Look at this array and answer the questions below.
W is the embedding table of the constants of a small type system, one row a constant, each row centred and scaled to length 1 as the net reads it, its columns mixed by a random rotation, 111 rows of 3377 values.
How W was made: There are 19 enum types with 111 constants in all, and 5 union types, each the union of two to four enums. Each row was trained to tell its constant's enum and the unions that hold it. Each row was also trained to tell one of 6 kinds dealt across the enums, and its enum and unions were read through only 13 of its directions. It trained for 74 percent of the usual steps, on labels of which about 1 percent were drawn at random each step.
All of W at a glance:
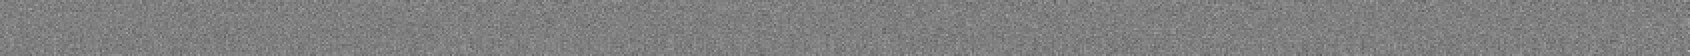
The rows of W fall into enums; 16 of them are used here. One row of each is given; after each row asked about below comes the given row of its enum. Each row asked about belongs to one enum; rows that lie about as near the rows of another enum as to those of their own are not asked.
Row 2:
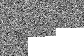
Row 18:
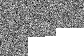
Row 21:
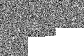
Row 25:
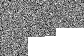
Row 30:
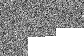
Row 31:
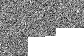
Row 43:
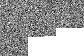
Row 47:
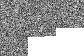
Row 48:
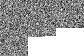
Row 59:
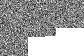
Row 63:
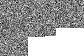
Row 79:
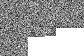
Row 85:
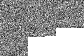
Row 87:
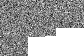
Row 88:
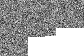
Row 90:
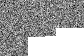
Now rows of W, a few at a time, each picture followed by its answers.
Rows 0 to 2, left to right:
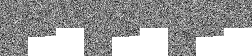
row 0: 88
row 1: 88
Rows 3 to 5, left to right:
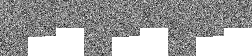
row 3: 47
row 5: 63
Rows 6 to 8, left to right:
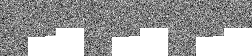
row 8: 48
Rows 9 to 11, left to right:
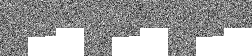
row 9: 18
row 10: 31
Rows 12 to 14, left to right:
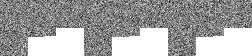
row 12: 79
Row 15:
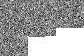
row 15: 63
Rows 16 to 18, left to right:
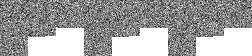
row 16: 21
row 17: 59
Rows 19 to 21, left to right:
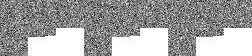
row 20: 87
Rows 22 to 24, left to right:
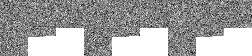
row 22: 87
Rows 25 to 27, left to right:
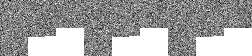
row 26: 18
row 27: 43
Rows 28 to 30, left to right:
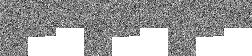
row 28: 31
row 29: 63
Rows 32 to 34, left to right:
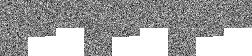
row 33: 63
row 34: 59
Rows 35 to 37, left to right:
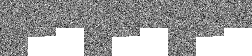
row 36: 47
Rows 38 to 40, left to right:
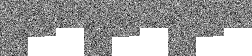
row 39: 59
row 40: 18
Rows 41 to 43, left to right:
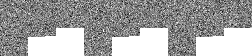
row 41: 47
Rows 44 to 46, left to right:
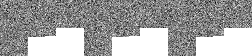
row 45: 87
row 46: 18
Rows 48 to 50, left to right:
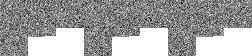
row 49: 25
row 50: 90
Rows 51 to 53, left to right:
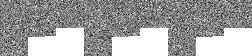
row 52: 47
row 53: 31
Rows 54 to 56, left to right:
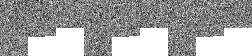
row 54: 21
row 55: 85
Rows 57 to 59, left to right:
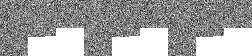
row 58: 18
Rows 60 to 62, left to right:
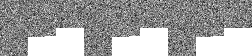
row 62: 48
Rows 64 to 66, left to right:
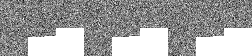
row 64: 25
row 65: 48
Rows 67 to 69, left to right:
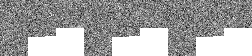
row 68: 88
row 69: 90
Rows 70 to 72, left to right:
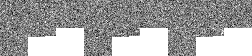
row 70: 90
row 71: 85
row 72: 90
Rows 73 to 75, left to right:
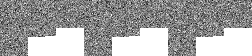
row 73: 59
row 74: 30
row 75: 18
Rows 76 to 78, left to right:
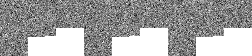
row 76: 85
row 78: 43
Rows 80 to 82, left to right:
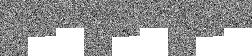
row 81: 90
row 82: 21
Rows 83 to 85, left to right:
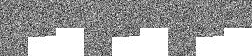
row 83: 87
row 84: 25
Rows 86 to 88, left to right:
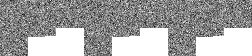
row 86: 43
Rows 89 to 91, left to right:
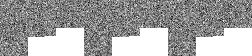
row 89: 63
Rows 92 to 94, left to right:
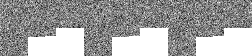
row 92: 85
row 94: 63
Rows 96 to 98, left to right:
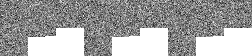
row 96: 79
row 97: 87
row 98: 90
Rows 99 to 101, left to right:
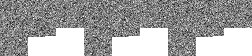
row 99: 88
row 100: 88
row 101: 79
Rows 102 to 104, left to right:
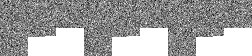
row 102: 87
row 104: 59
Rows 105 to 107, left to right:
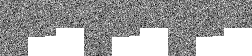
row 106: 85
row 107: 88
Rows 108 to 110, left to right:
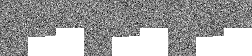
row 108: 79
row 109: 31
